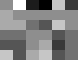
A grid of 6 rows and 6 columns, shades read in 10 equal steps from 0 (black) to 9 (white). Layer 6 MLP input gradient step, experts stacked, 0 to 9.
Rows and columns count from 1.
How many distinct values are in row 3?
5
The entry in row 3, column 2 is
6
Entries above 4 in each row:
3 6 4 2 2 3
